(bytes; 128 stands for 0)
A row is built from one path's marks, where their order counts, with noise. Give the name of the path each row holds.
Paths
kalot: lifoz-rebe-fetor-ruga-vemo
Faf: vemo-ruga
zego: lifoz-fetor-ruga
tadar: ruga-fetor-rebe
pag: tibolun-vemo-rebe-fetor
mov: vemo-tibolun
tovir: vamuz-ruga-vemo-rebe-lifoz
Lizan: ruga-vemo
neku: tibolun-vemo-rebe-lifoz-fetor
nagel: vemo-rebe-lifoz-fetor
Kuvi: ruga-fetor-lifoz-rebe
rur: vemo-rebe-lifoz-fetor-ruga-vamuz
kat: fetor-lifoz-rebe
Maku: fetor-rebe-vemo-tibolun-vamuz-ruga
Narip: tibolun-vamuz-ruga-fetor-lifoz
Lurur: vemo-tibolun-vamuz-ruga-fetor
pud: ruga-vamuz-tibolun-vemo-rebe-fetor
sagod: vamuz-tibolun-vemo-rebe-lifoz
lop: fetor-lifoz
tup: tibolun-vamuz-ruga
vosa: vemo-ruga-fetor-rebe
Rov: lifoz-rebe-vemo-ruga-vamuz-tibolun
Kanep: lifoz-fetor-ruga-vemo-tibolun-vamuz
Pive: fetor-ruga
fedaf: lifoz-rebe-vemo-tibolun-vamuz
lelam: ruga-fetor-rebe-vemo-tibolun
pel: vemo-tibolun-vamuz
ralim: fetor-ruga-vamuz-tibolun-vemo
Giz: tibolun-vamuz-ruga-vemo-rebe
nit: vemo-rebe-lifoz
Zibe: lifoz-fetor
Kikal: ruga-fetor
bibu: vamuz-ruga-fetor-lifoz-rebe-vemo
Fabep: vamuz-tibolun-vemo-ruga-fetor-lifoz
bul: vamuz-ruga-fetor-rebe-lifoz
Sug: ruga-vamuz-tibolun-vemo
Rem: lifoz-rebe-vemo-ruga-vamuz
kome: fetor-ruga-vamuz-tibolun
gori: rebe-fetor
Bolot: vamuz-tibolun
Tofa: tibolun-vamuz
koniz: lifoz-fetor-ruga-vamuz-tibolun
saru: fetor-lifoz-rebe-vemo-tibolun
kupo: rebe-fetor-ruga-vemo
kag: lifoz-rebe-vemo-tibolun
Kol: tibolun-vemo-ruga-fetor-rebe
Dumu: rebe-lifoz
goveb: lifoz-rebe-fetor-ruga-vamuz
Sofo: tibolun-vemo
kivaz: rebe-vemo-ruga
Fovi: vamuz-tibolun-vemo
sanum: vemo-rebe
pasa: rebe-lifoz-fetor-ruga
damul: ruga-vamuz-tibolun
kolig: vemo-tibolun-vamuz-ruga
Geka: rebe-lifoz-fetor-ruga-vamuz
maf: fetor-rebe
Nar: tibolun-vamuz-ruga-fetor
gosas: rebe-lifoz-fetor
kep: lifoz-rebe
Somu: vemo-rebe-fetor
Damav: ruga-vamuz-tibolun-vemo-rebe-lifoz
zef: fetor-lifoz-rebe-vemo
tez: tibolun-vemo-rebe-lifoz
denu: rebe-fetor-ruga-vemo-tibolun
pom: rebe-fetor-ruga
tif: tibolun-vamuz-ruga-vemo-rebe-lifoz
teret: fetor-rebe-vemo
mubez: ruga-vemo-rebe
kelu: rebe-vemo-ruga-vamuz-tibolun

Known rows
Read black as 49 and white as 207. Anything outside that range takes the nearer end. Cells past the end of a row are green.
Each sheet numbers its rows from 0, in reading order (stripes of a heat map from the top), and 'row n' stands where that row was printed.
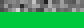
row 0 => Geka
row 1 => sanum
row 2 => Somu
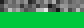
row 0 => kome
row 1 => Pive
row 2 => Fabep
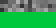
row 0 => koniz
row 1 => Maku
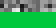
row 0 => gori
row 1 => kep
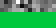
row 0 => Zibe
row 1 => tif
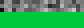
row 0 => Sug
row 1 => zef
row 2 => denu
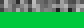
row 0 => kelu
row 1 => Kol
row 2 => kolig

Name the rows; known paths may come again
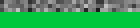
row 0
lelam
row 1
bul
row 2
Kanep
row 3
Faf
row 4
kalot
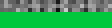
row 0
Somu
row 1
Lurur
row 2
damul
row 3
tif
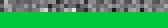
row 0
Kol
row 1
pasa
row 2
Kikal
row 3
pud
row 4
tovir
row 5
Damav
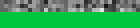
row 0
zef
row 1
mubez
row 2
kep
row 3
Pive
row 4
kome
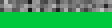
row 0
tez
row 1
Sug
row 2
Fabep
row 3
goveb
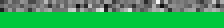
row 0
bibu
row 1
koniz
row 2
gosas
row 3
gori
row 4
Kuvi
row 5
Zibe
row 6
Rov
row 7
zego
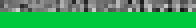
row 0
teret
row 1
kag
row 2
kelu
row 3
Nar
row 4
kivaz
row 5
Tofa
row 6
Fovi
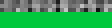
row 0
vosa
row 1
sagod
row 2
tup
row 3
kolig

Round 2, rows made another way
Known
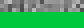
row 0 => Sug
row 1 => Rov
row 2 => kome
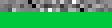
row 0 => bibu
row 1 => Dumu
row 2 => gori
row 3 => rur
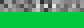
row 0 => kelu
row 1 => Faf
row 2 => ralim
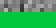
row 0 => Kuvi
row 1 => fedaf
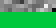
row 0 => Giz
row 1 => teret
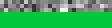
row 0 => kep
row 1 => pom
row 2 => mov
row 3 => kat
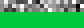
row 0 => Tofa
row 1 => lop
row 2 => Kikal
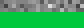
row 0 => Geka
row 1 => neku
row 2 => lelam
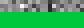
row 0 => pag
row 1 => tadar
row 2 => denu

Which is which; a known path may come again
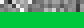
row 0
lop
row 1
zego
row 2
Kuvi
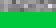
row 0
Lurur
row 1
neku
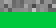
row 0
Damav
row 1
lelam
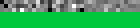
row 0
Dumu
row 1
mubez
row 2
maf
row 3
tif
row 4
Rov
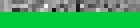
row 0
pel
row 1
teret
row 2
tadar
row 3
kupo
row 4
Rem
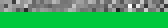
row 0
Somu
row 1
kalot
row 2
zef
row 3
pud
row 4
Pive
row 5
kep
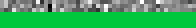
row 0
Fovi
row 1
Lizan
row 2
vosa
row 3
Tofa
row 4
Narip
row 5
Zibe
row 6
Kol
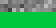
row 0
bul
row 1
saru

